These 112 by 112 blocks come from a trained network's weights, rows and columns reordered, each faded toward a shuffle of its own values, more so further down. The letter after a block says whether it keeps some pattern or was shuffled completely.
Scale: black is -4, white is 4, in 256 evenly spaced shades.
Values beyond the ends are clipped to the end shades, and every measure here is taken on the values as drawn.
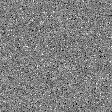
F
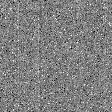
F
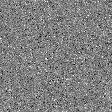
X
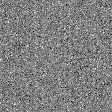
F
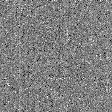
F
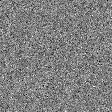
X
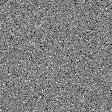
X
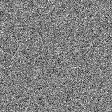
F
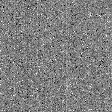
F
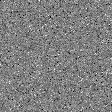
X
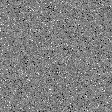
X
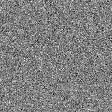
F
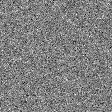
X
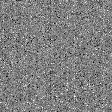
F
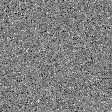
X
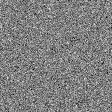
X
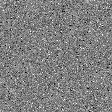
X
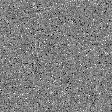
F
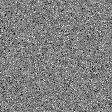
X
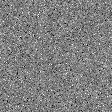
X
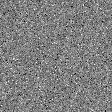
X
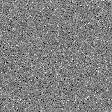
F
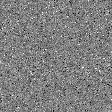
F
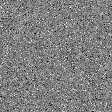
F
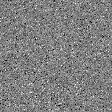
F
